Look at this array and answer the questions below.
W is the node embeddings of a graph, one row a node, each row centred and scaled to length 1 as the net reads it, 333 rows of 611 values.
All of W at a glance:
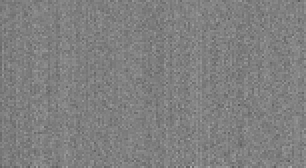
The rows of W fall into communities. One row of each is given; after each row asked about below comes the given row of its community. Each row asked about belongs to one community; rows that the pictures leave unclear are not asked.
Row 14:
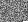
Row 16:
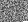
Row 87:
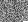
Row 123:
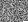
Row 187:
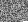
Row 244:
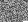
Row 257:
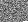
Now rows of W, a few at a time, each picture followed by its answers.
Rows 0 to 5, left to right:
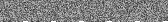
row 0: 14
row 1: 14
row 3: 123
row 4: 87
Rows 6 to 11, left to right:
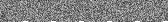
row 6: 16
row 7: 123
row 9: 244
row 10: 16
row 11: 123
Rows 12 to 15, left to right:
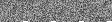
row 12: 123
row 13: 123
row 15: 244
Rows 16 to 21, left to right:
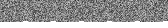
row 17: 244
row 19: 14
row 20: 257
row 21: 123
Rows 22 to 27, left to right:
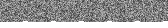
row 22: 14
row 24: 257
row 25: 14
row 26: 187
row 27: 123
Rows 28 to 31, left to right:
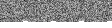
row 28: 244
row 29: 187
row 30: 244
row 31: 257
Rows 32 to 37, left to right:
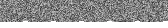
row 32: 244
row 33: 16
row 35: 14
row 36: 187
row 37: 16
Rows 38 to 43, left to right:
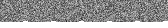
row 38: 87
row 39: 123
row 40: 257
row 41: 187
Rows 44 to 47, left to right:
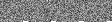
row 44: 14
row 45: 14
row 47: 123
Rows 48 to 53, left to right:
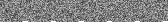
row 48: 244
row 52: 257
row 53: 16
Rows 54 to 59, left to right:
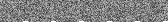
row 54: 244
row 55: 187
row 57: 123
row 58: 187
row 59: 87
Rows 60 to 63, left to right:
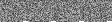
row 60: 187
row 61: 123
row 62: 14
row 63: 244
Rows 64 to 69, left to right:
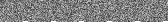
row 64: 123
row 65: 14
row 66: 87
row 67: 16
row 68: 187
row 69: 123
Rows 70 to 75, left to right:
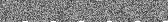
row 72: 16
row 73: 14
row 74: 244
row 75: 244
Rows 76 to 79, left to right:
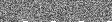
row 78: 16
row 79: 257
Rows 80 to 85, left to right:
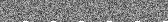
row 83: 14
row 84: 87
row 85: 16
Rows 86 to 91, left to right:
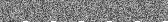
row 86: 14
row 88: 244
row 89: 123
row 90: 187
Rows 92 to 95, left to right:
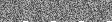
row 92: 87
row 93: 187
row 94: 87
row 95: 87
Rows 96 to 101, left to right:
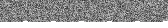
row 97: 257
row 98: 16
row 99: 87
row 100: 257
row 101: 244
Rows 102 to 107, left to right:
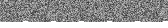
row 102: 244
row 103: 244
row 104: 123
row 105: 16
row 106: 123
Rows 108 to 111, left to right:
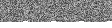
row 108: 87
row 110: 187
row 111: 16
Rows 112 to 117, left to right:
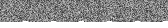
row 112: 123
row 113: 123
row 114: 244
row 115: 87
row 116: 187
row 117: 244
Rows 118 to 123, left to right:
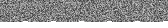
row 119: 87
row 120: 244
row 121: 187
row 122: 16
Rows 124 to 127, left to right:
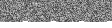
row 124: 187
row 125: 14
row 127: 187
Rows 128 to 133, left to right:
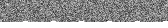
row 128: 87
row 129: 244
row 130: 187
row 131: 14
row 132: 87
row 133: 14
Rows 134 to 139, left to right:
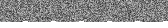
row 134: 244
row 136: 16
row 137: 87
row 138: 244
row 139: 123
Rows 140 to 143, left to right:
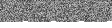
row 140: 123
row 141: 244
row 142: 187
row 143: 257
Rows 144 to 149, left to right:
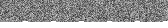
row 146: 187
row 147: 257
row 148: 244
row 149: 87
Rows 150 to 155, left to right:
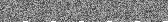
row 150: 16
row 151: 87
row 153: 16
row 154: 257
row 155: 244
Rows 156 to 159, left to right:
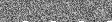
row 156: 187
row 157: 187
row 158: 244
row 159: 14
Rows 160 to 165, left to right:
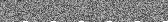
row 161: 257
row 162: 257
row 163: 187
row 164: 123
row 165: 187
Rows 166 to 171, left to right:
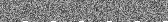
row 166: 187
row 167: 244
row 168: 244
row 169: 16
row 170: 123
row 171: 16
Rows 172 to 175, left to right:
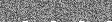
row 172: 244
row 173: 14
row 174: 87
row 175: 187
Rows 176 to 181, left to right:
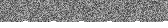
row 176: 87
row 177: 257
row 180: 87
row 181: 16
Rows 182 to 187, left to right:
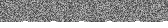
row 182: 87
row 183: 257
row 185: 187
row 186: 87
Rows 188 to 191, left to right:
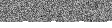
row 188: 187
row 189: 257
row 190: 123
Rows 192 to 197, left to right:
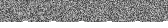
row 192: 244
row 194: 187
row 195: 123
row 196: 123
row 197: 14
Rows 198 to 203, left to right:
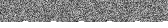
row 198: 14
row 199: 244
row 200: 244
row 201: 14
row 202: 87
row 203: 257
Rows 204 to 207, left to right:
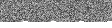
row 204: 187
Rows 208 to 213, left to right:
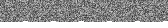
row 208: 87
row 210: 87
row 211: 257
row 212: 257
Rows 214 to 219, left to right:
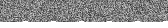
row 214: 123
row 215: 123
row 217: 244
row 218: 14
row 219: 14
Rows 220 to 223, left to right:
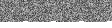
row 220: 257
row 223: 87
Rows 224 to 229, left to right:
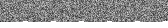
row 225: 187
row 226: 244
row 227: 123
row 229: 123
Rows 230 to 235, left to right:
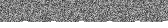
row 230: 14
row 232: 14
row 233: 257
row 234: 244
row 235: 244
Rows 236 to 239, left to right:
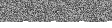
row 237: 244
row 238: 14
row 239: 187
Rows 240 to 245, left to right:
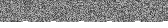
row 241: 123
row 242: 87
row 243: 244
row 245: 123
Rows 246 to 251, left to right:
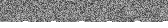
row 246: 87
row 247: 14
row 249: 123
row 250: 244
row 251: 244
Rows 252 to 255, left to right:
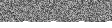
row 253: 87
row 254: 187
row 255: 187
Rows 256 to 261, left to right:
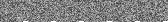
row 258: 257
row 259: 16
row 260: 187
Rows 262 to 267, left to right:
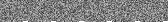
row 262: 244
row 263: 123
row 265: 87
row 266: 16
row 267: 123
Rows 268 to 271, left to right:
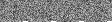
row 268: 123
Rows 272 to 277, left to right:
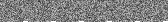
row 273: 87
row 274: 16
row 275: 16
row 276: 257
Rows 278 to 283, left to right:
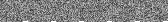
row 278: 244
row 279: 14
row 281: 87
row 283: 257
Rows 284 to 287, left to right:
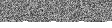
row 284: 257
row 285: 16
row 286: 257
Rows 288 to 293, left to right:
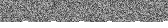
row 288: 244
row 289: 187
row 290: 87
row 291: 187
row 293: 244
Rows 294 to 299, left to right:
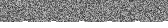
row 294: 187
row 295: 123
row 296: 14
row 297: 123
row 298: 16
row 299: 257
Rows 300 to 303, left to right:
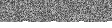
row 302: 87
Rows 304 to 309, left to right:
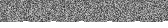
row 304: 123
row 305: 123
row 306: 257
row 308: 123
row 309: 123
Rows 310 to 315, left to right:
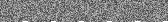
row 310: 187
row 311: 14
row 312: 257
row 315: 187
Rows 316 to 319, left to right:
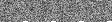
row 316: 187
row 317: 87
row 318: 87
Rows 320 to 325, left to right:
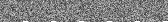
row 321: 187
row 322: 187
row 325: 257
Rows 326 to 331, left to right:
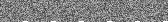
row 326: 257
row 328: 244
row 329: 244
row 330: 187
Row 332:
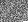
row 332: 87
